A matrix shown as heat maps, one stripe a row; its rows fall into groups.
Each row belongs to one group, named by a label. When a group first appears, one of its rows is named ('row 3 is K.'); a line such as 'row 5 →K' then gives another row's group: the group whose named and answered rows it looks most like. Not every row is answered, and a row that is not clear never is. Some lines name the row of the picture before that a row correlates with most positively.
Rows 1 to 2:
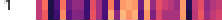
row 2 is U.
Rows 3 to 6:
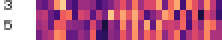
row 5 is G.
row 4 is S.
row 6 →G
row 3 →G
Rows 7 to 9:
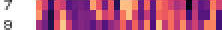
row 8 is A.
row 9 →G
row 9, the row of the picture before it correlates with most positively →5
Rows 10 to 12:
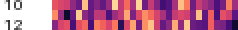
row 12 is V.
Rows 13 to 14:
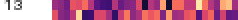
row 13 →G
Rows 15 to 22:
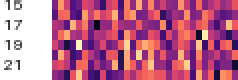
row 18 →V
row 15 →U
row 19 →S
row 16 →V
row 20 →U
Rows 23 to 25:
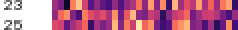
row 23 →G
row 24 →V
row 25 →A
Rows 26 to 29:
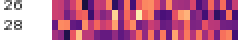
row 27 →A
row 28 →V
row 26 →S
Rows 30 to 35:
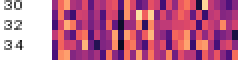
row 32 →G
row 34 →V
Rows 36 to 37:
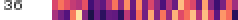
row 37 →G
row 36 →A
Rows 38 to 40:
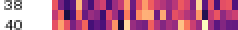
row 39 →U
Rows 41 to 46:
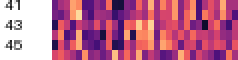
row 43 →U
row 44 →U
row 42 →G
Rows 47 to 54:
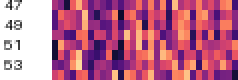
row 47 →G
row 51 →U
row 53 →G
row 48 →V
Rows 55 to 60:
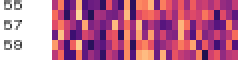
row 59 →A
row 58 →U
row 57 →A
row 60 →U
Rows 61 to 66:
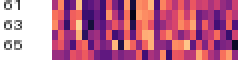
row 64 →U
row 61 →U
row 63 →A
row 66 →G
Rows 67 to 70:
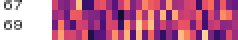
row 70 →A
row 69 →U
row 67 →S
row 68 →G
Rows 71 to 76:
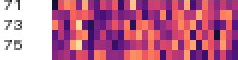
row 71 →V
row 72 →G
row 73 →A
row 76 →S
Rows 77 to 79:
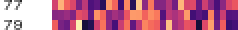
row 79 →S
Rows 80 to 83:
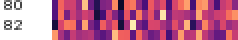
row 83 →A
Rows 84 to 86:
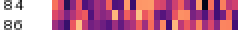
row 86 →G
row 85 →A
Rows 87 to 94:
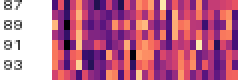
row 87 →U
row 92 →A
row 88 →G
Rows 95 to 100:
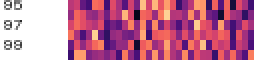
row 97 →A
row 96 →V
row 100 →U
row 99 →V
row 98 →S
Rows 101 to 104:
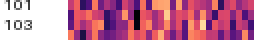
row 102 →V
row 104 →A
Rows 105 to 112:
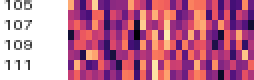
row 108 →G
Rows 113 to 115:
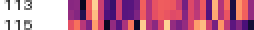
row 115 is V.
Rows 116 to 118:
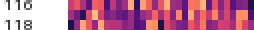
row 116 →V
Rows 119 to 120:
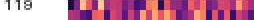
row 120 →S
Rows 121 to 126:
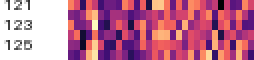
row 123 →S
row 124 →U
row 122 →G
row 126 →G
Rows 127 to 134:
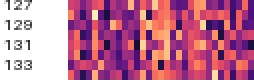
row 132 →U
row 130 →U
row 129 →S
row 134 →S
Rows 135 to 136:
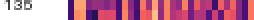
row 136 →U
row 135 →U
